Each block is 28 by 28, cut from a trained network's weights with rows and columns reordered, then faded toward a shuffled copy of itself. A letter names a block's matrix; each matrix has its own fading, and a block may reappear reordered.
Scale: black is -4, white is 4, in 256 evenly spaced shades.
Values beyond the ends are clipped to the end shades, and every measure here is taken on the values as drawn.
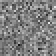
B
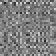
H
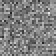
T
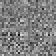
H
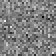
T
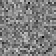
T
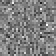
B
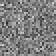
T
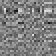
H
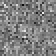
B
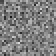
T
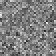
T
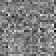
H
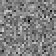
T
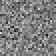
T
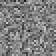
T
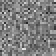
B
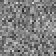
T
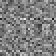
H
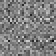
H
